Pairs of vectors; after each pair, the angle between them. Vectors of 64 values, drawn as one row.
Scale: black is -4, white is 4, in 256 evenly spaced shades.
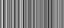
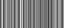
nearly parallel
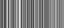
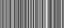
orthogonal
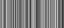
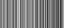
orthogonal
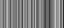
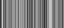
orthogonal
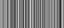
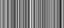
nearly parallel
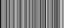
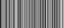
nearly parallel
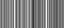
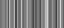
partly aligned
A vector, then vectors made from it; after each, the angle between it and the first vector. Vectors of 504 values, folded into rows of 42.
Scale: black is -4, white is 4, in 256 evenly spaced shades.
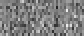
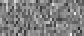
orthogonal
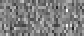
nearly parallel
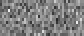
orthogonal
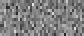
partly aligned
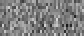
nearly opposite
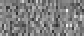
nearly parallel
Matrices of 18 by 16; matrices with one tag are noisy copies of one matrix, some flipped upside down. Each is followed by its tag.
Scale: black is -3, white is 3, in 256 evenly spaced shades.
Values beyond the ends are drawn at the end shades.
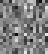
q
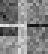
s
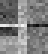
s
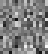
q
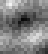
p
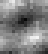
p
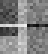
s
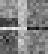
s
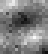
p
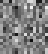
q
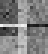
s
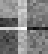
s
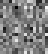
q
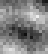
p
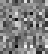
q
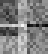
s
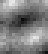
p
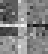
s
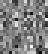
q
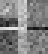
s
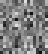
q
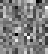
q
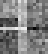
s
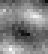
p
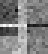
s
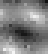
p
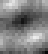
p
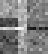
s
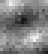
p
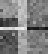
s
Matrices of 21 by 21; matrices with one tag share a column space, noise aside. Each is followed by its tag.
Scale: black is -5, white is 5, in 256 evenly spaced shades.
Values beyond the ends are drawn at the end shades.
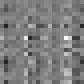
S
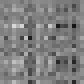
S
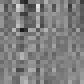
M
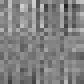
M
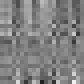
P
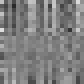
M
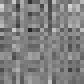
M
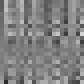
P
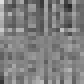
M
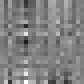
P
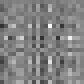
S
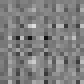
S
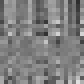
P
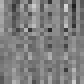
M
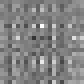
S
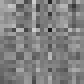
M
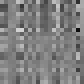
M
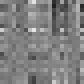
M
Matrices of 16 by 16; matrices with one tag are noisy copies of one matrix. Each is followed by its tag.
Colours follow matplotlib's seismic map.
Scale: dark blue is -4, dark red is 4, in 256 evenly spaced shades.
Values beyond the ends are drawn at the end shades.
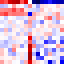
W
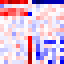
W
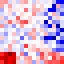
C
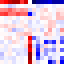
W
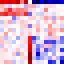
W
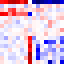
W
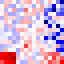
C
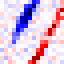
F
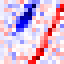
F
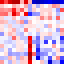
W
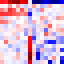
W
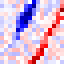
F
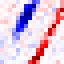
F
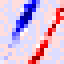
F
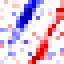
F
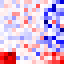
C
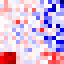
C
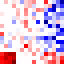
C
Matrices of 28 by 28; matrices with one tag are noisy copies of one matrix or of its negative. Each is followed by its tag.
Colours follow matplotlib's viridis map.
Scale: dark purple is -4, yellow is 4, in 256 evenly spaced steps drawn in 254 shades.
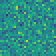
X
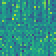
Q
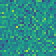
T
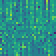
Q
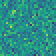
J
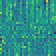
Q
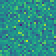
X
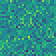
T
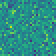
J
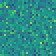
J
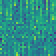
Q
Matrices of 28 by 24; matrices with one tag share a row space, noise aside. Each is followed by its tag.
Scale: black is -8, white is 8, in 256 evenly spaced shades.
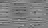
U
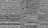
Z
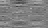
U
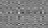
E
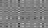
E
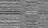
Z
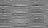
U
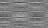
U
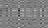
E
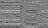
Z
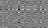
E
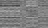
Z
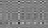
E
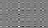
E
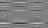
U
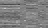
Z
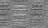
U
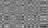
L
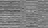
Z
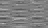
U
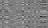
L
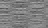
U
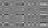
L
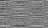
U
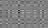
E
